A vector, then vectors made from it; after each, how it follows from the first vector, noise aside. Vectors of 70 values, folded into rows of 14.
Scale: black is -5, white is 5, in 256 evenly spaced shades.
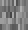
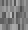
negated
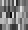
scaled up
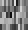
scaled up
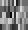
scaled up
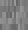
shrunk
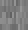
shrunk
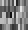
scaled up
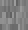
shrunk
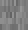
shrunk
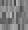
negated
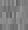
shrunk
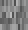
negated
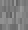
shrunk
